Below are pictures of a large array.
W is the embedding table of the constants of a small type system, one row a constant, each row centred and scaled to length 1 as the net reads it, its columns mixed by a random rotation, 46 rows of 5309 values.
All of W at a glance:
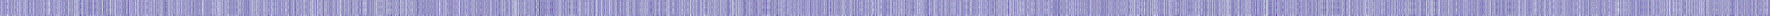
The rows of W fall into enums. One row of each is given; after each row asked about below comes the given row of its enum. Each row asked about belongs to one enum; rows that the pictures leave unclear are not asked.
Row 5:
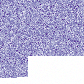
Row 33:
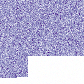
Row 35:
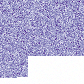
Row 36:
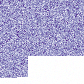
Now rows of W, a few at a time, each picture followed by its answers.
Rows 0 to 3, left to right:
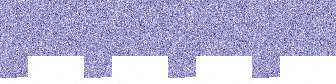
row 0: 33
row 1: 35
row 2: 5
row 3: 33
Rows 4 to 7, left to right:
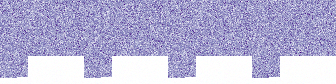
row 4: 35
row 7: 33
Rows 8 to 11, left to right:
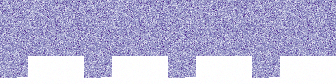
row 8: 35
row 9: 35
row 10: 36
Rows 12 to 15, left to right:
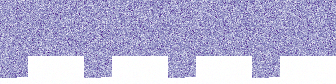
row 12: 33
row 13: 36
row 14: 35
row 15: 35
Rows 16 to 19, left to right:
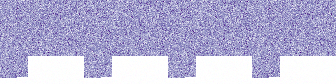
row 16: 33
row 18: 35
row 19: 33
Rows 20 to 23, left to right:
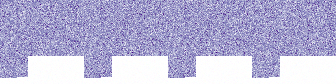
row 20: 5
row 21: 33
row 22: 33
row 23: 35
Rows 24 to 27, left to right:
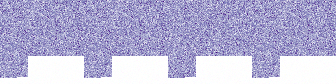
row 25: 35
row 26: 33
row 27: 35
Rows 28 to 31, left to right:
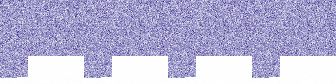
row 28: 36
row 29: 35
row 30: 35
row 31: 35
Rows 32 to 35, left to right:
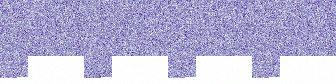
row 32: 35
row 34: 36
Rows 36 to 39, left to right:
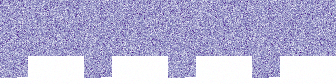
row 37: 33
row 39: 33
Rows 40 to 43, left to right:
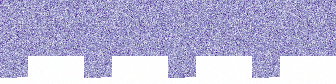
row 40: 36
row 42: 33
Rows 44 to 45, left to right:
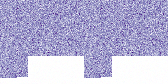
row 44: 33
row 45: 33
